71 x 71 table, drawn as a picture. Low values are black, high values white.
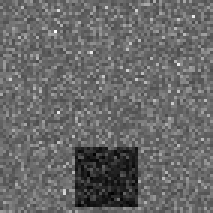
Stripes: none. Ninth with the lowest average: bottom middle. Odd patch: lower, in the bottom middle. Histogram: heavy tails on both sides.
